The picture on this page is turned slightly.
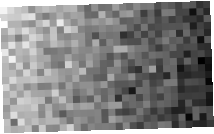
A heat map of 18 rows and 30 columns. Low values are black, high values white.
Values rise toward the left. The ninth with the highest average is the top left. No regular stripes run through it. On average the colour sits 50% of the way up the scale.
